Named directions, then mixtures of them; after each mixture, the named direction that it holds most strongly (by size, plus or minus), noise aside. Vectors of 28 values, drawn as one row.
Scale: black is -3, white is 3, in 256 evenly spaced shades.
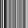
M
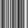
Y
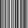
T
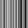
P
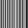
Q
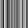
M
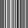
T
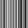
P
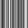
Y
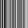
M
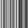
P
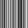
Y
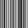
P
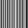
Q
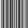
T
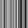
P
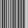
Y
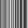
T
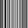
Q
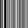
M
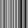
P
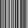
T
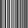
T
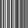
T
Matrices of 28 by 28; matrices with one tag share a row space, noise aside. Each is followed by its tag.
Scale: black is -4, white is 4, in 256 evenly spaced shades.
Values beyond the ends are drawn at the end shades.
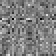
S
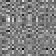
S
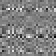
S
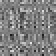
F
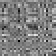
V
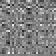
S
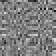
V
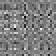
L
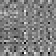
L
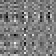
L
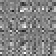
F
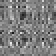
F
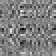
F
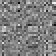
V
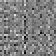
L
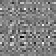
F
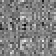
F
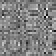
V
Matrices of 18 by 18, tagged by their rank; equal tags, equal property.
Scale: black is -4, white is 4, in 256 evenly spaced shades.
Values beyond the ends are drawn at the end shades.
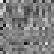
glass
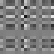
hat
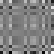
hat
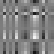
hat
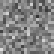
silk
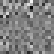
glass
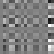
hat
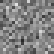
silk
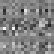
glass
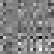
glass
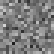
silk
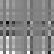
hat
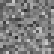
silk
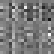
glass
